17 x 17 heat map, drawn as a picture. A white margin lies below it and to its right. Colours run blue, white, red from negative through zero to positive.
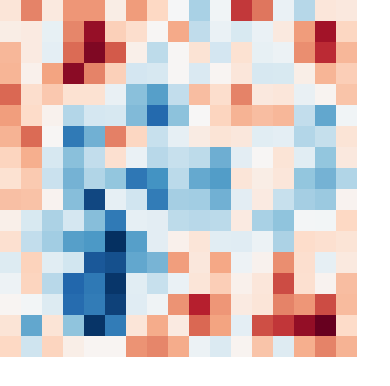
Grain: blotchy. Mirror symmetry: none. Odd rows or columns: none. Stripes: none. Histogram: bell-shaped.
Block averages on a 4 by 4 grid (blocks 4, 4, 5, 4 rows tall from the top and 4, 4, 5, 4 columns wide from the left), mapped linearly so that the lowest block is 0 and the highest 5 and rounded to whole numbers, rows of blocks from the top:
4 4 3 4
3 2 3 2
2 0 2 2
2 1 4 5
